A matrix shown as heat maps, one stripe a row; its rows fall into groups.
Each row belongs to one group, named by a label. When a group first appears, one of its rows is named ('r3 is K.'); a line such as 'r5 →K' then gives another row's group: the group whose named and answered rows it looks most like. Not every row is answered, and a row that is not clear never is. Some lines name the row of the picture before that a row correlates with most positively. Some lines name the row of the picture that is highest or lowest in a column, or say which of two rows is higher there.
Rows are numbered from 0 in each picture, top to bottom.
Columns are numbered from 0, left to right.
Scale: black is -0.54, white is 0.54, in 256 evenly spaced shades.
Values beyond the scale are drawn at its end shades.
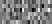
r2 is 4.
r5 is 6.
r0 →4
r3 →4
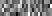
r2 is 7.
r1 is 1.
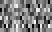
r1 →6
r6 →7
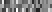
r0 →7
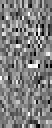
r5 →6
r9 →4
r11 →6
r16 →4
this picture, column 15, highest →16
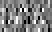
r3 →7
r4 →6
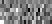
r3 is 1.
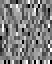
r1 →6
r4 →1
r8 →6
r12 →1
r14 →6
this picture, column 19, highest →0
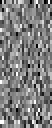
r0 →7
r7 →1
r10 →1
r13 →6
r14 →7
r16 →6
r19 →1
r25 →4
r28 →4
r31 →7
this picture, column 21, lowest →23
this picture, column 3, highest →2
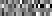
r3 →1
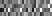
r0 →1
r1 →4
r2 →1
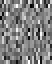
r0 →1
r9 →6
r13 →4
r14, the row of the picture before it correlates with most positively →3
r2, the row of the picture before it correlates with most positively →3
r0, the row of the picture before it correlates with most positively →2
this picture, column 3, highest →3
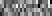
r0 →4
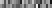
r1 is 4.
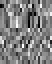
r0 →6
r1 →1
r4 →6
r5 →6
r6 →6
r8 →1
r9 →1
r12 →1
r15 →6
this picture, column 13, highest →10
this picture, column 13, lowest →11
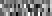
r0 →1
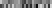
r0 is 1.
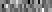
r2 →4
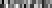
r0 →1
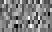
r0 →1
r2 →1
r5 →6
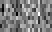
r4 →6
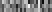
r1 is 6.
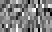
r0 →6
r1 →4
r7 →6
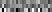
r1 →7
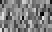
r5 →7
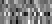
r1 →1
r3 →1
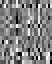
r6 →6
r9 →6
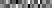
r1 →6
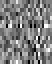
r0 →6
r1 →1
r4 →1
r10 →6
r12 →4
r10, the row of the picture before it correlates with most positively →1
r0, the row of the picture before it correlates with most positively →1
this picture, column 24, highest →12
